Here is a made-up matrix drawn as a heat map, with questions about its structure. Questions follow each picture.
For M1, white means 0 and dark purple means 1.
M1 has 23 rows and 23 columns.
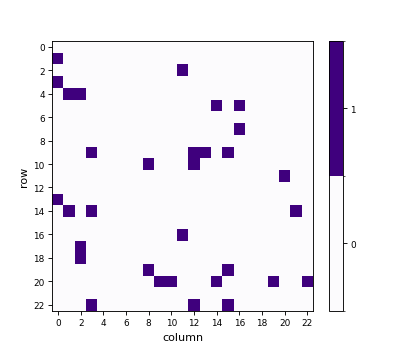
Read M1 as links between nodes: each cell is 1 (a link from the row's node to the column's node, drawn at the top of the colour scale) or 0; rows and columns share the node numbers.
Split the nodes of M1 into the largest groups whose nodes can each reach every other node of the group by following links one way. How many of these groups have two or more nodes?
0
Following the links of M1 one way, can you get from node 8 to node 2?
no
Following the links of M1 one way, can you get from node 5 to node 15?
yes
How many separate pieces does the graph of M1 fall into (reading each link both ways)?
2
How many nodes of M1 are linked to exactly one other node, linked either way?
4
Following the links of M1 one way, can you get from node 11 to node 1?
yes
